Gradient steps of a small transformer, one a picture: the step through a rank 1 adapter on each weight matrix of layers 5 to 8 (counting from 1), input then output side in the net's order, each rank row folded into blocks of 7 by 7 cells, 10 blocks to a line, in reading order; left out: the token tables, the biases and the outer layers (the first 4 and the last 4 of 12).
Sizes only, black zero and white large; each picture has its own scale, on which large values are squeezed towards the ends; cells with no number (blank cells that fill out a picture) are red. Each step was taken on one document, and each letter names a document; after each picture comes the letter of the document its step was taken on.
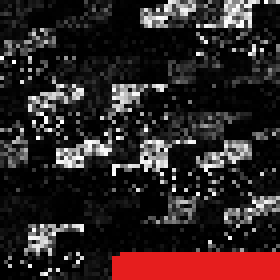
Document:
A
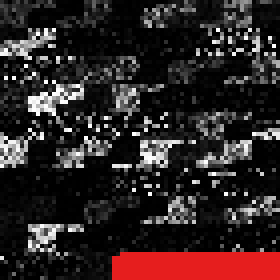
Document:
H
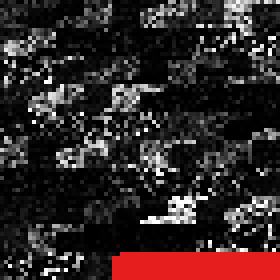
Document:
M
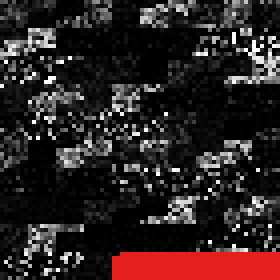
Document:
M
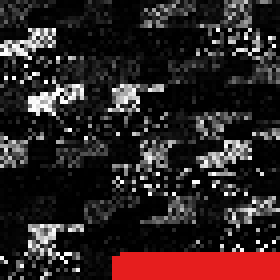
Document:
H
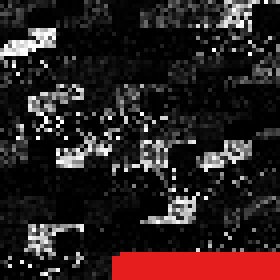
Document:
A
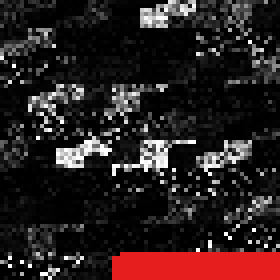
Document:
A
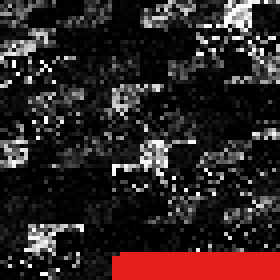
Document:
A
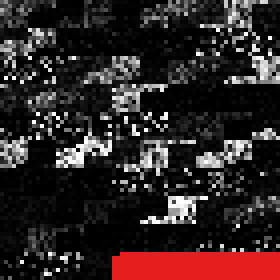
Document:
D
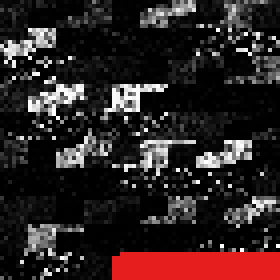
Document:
D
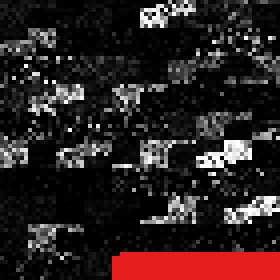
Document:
H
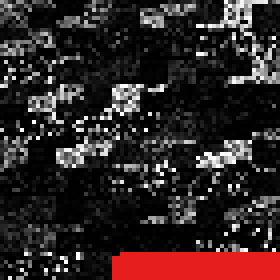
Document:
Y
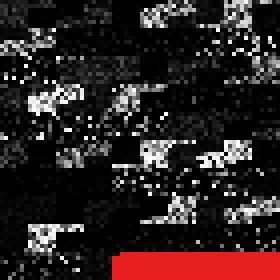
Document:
H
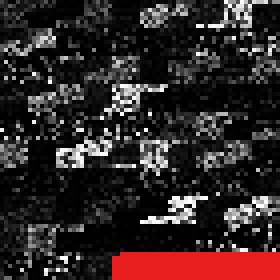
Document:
Y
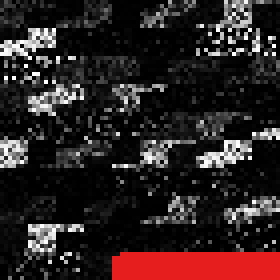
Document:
H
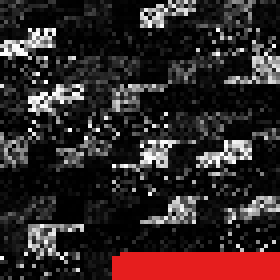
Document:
H
